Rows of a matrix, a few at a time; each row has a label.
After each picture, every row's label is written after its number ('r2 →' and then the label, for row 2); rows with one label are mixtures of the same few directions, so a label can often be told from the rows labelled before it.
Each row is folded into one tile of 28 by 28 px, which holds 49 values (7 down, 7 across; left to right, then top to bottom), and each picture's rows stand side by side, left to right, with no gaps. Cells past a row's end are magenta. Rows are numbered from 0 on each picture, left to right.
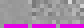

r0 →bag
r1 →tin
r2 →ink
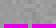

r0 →ink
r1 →bag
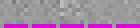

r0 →ink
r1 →ink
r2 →tin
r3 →bag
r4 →ink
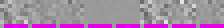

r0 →bag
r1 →bag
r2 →ink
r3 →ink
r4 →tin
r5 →bag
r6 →ink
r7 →ink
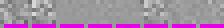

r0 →bag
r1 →tin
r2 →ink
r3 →ink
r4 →tin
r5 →tin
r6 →bag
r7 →ink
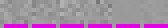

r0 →bag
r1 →tin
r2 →tin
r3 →ink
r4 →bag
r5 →bag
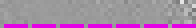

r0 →bag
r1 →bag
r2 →ink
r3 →ink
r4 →ink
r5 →ink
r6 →ink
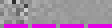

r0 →ink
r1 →tin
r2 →bag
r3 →ink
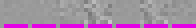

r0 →tin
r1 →ink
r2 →tin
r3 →bag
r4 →tin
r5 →bag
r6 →tin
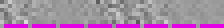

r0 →bag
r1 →tin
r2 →ink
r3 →ink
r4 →bag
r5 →bag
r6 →bag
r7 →bag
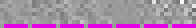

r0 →bag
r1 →tin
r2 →bag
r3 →bag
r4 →ink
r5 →ink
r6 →ink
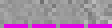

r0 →bag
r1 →ink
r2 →ink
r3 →bag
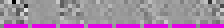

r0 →ink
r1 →bag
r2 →tin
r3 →ink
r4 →ink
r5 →bag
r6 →ink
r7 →ink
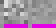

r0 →tin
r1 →tin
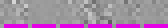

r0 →ink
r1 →bag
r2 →ink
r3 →bag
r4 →ink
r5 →ink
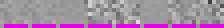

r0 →bag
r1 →bag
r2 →tin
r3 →tin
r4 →bag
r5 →tin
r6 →bag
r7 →ink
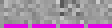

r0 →tin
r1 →bag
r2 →tin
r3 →ink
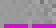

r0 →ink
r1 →ink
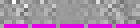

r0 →ink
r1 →ink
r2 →ink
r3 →ink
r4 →bag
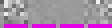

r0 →tin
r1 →bag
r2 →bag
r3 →ink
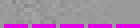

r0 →ink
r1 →bag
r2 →tin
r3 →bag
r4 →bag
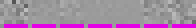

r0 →ink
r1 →tin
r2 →tin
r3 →ink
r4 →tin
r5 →tin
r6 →bag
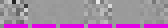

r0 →ink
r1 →bag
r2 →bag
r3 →ink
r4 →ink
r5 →ink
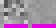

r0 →tin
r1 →bag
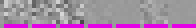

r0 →tin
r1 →tin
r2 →bag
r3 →bag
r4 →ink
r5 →bag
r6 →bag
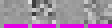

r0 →tin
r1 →tin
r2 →bag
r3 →bag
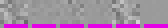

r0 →bag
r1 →tin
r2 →ink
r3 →ink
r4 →bag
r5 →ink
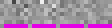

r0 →ink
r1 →ink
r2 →tin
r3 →bag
